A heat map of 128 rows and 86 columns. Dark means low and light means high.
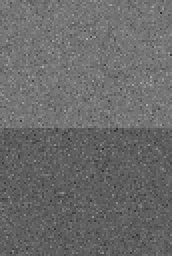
Seam: horizontal, 50% of the way down, the top part higher. Average level on the scale: 40%. Histogram: bell-shaped.
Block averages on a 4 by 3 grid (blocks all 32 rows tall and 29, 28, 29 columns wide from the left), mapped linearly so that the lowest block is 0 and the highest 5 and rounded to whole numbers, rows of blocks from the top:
555 | 555 | 000 | 000
